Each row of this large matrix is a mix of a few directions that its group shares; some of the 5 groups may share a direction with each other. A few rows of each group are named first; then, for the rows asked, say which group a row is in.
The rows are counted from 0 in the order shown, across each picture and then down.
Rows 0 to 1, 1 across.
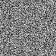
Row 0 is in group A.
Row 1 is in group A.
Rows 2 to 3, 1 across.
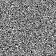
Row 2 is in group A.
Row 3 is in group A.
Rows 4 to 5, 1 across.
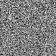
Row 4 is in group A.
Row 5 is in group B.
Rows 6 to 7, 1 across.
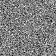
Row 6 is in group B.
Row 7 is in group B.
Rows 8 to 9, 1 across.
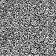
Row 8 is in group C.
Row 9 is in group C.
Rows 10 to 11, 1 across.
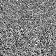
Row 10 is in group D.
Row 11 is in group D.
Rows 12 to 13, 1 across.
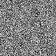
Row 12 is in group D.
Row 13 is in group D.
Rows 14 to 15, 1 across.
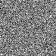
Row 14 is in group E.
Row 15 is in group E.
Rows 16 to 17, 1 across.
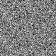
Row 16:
E
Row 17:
E
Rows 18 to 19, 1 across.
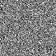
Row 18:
D
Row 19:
B
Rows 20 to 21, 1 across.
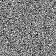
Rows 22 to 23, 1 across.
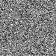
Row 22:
D
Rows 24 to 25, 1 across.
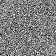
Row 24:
C
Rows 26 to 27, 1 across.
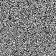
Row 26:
A
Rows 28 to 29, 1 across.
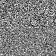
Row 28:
C
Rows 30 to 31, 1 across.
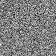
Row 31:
D
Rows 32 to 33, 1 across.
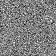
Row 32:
B
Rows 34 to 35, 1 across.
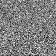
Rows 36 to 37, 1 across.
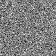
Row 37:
B
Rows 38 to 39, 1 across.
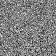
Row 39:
D
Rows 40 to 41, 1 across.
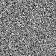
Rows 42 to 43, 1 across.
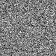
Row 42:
C
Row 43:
D
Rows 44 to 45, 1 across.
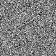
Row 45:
E
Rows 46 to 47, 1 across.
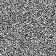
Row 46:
C
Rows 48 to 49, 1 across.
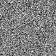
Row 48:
B
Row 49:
B
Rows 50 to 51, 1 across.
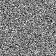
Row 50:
B
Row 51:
A
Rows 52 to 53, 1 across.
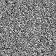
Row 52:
A
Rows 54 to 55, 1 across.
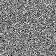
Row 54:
C
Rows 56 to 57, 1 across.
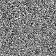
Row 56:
E
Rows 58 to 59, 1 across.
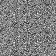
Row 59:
C
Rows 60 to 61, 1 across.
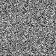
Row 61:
C
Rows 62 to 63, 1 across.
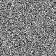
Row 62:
A
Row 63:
E
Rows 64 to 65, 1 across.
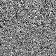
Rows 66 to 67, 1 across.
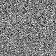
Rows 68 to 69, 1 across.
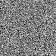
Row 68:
E
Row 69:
A
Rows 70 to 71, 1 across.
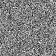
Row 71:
B
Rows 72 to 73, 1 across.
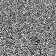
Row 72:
C
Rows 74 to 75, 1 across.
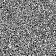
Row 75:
A
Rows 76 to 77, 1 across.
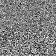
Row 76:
D
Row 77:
C
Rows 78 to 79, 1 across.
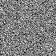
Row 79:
B
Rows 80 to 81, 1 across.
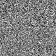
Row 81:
B
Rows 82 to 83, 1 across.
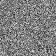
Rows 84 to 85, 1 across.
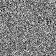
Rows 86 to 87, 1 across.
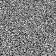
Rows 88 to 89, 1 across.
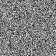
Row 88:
E
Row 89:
A
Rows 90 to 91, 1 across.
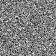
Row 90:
A
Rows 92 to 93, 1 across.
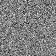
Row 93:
A
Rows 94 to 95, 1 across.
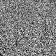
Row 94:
B
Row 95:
D
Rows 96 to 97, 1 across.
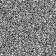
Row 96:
E
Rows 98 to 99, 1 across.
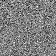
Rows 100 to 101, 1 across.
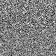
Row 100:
C
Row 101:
D
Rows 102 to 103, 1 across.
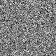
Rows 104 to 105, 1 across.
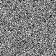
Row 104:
E
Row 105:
B
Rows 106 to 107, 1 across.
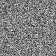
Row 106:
C
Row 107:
A
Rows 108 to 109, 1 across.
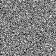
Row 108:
E
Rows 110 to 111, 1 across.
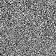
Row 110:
B
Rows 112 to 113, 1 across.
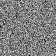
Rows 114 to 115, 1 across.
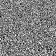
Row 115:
B
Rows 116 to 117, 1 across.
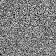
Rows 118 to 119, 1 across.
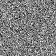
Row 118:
E
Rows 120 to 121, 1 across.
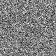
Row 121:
D
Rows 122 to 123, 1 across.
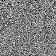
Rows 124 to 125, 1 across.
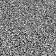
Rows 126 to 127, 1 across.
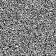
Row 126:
D
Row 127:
A
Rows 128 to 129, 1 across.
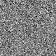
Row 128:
D
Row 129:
B
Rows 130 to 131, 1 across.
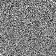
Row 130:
A
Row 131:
D
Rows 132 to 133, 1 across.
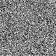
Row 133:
C
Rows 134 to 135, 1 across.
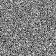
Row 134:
D
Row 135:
E
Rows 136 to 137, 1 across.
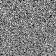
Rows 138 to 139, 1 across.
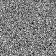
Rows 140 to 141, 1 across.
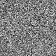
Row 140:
C
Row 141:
A
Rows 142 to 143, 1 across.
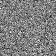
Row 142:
E
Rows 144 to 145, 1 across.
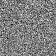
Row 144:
D
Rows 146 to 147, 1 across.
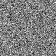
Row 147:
E
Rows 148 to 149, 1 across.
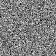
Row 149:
E
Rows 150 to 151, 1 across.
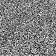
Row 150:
B
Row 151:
C
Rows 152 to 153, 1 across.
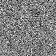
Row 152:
D
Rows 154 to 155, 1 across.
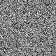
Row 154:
C
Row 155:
D
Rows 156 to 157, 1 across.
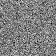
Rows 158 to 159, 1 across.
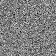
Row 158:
C
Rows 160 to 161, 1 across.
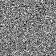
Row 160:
B
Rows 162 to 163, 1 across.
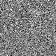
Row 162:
D
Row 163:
D
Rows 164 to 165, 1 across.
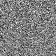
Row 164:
D
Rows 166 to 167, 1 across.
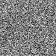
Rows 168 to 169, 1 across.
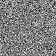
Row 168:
A
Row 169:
B
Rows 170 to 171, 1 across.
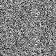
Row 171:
D
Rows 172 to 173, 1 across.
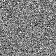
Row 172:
A
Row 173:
D
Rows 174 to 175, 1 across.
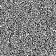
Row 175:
A
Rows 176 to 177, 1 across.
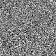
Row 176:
A
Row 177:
E
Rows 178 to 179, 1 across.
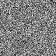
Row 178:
A
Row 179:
B
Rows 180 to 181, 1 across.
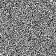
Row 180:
A
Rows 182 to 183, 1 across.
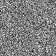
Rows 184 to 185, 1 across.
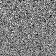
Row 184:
E
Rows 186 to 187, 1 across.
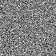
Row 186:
D
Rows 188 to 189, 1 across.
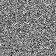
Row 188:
C
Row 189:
D
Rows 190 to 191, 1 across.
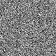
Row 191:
D
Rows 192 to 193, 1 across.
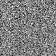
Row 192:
E
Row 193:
B
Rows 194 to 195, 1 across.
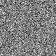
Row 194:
D
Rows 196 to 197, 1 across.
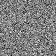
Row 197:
D
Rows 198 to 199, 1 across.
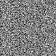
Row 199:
E
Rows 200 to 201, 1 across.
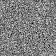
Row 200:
B
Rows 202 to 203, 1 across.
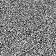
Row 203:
B
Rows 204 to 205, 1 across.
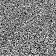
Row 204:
B
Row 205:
C
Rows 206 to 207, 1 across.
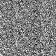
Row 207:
D
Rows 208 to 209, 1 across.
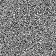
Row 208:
C
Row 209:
B
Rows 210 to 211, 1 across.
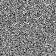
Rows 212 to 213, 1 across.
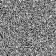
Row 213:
D
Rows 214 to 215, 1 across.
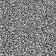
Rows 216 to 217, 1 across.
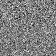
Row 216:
E
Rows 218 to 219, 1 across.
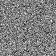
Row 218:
B
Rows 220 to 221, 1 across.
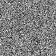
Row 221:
D
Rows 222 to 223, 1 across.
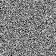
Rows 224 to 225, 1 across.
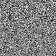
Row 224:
A
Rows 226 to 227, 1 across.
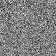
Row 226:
B
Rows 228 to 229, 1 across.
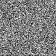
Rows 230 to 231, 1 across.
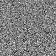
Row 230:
A
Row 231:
C
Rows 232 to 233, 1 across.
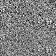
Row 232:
B
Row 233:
B
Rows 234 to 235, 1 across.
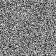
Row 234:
B
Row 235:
A
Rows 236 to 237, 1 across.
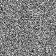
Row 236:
D
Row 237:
B
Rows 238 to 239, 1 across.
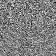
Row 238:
A
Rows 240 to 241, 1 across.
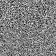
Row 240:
B
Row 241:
D
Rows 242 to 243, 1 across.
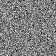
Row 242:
E
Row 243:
D
